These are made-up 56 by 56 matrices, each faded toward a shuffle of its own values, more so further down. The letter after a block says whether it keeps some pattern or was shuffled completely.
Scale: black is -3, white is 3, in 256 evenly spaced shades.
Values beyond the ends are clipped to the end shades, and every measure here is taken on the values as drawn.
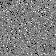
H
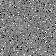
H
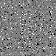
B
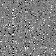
B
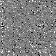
B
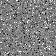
H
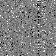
B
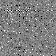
B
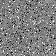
H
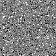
B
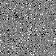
B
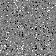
B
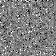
B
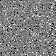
B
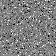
H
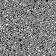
H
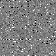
B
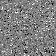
B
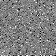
B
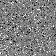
H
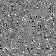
B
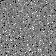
H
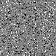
B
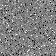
H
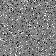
H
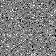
B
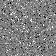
H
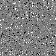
B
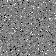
H
